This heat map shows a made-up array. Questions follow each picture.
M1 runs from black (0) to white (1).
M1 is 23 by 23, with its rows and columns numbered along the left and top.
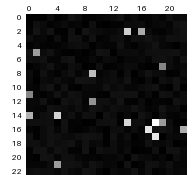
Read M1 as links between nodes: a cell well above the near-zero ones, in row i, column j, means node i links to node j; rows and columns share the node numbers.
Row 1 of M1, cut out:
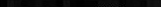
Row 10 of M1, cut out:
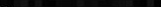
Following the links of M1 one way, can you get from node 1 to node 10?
no
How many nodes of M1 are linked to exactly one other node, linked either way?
8
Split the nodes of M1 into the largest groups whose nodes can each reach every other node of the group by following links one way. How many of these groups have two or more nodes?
0
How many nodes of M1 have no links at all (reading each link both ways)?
5
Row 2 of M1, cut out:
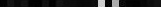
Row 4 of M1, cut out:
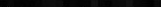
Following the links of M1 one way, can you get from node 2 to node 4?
yes
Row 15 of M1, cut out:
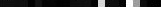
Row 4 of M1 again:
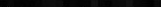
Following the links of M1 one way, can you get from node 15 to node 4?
yes
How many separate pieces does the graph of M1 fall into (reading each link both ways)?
8
